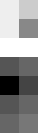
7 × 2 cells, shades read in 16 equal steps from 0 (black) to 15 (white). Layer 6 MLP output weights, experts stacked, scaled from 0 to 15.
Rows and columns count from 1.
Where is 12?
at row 1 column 2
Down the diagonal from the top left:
14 8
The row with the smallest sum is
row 5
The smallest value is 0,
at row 5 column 1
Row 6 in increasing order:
5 6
